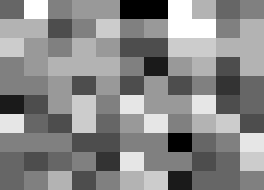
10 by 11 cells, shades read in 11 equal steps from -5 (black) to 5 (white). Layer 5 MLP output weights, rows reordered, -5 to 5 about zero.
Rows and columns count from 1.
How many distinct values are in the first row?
6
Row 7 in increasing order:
-2 -2 -1 -1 0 1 2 3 3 4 4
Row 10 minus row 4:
-1 -1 0 -4 -2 2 7 -5 -3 1 -2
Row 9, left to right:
-1 -2 -1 0 -3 4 0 0 -2 -1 3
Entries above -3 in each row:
9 11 11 10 10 10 11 10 10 10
